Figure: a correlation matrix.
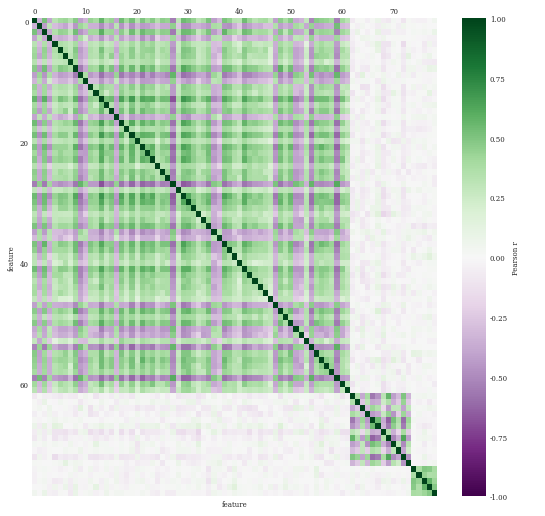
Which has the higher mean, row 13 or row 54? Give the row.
13
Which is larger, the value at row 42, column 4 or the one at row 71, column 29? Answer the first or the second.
the first
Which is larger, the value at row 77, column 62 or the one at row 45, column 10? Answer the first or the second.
the first
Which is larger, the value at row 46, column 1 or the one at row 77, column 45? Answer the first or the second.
the second
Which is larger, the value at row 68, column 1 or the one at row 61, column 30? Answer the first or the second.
the second
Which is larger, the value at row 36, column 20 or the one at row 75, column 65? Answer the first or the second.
the second
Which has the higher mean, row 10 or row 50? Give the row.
50
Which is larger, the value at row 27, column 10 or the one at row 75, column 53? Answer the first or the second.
the first
